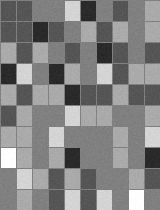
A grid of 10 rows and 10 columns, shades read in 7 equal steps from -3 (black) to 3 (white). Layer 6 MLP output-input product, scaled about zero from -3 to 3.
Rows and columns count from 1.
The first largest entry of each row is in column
5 6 1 2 1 5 4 1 2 9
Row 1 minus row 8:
-4 -2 0 -1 4 -2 0 -2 0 3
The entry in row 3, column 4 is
0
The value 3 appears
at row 8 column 1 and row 10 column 9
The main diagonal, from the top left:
-1 -1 1 -2 -2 1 0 1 1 0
